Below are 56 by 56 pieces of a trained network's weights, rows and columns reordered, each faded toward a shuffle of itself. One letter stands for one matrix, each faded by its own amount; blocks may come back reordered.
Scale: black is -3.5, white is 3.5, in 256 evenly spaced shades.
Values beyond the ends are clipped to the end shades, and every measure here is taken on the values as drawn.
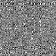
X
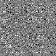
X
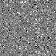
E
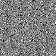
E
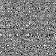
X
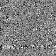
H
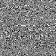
H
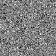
H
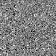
H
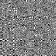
X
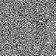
X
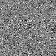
H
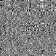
X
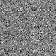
E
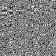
X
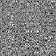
X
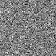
H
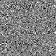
H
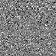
H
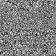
H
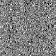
E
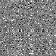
E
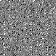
E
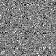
E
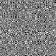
X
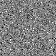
E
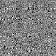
X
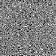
H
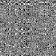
X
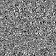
H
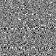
X
